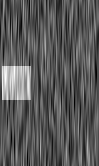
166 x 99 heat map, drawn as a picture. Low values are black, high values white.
Grain: streaks running down. Histogram: skewed, a long tail of high values. Odd patch: higher, in the middle left. Ninth with the highest average: middle left.
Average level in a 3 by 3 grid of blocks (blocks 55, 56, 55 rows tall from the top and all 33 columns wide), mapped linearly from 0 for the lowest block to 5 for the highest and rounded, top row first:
000 / 500 / 000
